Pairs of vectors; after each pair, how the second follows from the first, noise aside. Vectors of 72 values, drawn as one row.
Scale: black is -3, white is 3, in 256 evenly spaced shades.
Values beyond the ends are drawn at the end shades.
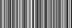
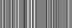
partly zeroed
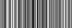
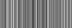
shrunk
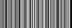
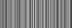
shrunk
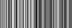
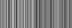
shrunk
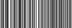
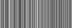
shrunk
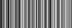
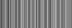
shrunk
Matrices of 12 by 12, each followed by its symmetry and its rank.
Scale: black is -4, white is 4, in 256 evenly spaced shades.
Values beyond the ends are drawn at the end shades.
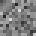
symmetric, full rank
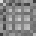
symmetric, rank two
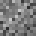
symmetric, full rank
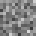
neither, full rank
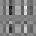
neither, rank one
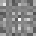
symmetric, rank two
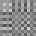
symmetric, rank two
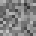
neither, full rank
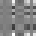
neither, rank one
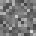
symmetric, full rank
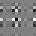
neither, rank one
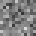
neither, full rank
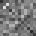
symmetric, full rank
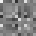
symmetric, rank two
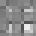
symmetric, rank two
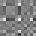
symmetric, rank two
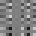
neither, rank one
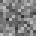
neither, full rank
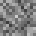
symmetric, full rank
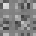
symmetric, rank two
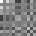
symmetric, rank two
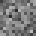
symmetric, full rank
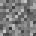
neither, full rank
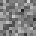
neither, full rank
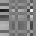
neither, rank one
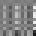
neither, rank one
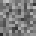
neither, full rank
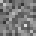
symmetric, full rank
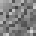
symmetric, full rank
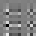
neither, rank one
